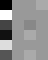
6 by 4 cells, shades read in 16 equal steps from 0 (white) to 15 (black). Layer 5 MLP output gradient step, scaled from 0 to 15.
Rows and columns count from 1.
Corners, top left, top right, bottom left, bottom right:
15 5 10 6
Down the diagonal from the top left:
15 6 7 6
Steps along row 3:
down up down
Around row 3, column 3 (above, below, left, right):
6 5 6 6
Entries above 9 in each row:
1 0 1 1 0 1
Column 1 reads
15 0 11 14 2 10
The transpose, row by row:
15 0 11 14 2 10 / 6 6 6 6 6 6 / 6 6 7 5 6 5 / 5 6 6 6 6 6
